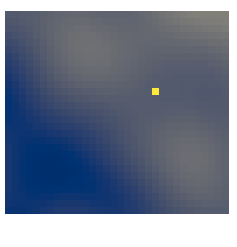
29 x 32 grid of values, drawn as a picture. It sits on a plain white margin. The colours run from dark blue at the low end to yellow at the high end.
Stripes: none. Average level on the scale: 30%. Slope: up to the top right. Mirror symmetry: none. Lone odd cells: 1, higher than its neighbours. Ninth with the lowest average: bottom left.
